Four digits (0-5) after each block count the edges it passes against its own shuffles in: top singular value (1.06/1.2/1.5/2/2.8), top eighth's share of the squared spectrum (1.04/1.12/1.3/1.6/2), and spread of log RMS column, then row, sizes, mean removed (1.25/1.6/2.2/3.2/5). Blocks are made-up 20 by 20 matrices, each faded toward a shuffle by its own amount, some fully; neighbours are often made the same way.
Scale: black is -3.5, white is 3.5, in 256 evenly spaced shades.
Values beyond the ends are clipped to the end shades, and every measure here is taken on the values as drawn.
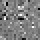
3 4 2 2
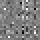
3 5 2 1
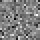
1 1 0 0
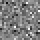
0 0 0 0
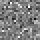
0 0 0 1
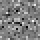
2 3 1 1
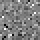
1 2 0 0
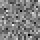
1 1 0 0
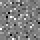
0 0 0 0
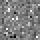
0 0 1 0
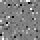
0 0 0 0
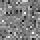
1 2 0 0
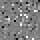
0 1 0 0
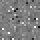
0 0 0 0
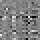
3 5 1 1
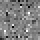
1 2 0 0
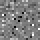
0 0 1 0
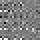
3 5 2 2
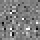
3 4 1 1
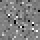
0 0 0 0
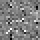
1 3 2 0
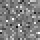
0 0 1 0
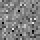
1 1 1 0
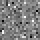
0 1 0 0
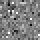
0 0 0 0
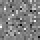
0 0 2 0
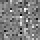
1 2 2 0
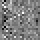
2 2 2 0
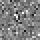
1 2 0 0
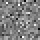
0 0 1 0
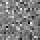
1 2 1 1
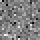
1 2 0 0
